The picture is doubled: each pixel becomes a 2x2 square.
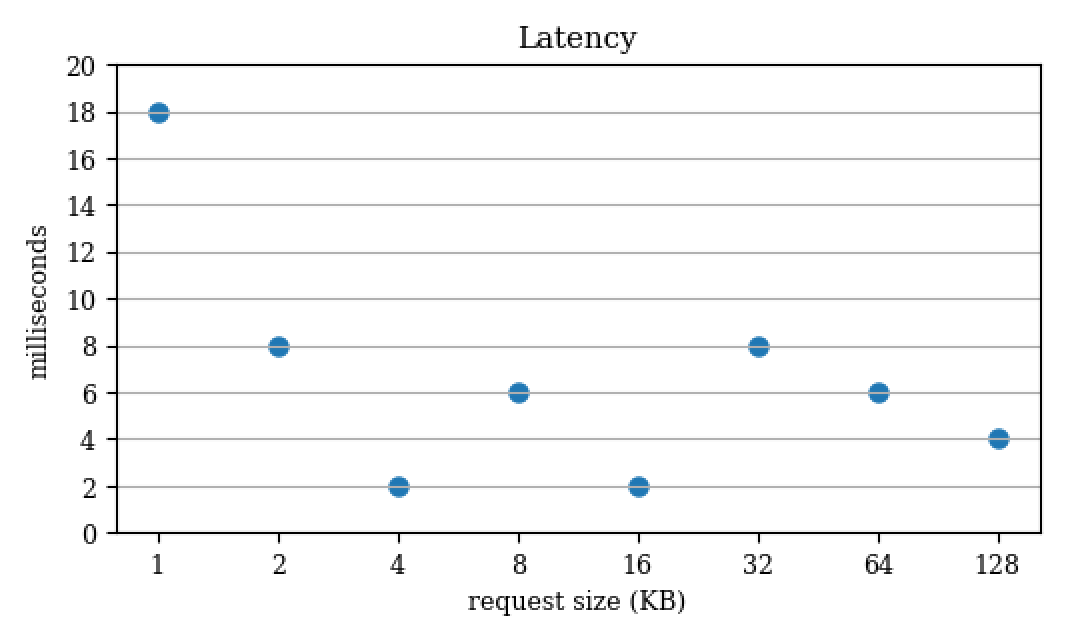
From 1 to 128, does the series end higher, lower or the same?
lower
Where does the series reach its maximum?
1
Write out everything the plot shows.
Title: Latency
x-axis: request size (KB), ticks 1 2 4 8 16 32 64 128
y-axis: milliseconds, ticks 0 2 4 6 8 10 12 14 16 18 20
Values:
18 8 2 6 2 8 6 4
